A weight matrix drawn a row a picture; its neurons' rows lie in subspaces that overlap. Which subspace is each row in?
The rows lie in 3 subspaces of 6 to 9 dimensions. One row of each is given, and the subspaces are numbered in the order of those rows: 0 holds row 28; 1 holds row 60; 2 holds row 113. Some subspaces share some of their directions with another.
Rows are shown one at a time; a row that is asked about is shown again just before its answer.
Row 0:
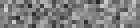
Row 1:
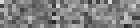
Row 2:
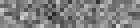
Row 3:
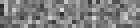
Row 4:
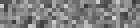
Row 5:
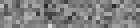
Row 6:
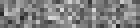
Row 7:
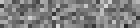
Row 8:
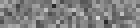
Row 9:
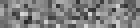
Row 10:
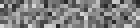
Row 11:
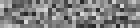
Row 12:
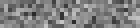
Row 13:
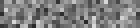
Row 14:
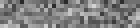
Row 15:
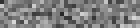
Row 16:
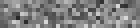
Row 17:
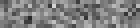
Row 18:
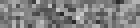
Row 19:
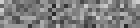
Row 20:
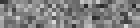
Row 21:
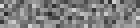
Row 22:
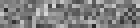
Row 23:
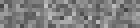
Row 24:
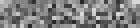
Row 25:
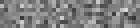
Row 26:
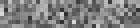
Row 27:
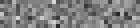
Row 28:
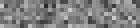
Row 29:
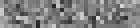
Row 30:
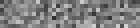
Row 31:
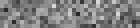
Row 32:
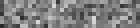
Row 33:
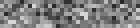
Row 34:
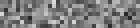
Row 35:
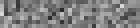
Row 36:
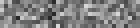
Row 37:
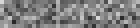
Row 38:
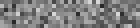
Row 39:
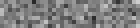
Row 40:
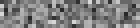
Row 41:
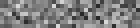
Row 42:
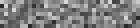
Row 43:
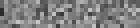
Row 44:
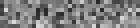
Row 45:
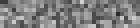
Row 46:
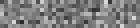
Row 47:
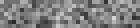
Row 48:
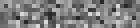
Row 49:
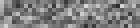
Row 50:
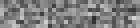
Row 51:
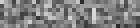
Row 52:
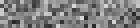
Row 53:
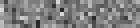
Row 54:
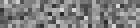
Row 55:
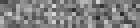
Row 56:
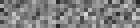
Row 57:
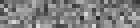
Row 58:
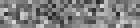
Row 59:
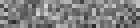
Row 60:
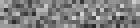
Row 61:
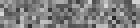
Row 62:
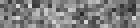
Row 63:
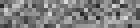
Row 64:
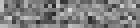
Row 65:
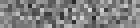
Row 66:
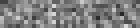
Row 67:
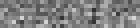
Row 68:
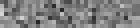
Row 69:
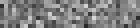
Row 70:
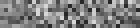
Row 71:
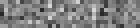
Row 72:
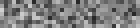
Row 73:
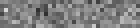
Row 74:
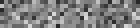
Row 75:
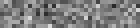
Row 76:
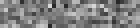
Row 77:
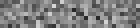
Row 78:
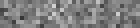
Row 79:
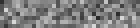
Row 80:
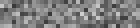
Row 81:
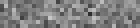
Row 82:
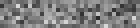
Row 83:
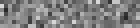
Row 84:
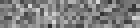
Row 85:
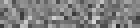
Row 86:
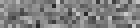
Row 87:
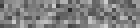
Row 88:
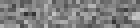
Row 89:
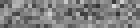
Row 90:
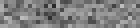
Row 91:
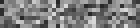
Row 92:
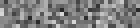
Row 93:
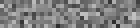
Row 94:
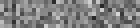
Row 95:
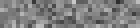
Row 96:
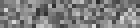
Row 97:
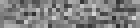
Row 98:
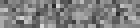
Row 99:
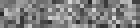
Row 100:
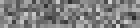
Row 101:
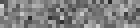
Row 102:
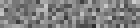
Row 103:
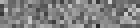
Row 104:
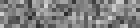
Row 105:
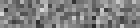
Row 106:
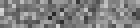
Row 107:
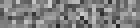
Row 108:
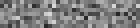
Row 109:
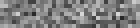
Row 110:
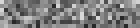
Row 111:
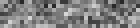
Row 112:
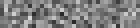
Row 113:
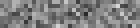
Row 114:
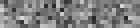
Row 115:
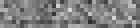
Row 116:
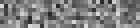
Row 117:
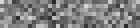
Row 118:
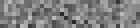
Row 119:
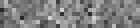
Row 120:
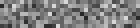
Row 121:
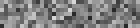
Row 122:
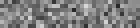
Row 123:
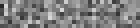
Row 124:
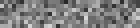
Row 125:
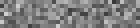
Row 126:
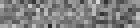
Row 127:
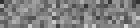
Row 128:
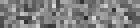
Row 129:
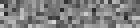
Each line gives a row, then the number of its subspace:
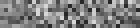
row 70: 1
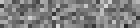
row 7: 1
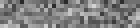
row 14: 1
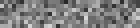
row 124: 1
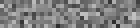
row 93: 0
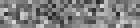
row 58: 2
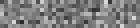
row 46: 1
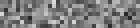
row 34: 2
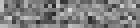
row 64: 0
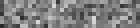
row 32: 1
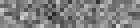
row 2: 0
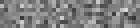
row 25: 1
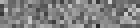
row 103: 1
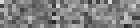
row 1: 0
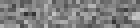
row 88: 1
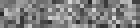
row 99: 0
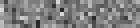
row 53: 2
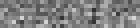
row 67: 1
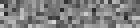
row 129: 2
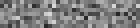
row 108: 2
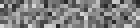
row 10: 0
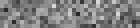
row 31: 2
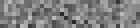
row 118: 1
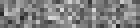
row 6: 0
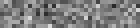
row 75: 1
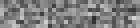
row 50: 1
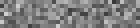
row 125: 2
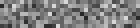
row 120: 2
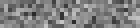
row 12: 1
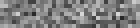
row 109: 1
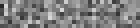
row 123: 2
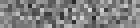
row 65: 1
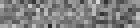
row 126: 1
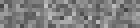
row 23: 1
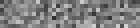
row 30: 0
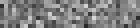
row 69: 2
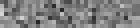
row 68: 2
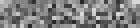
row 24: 1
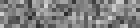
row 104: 1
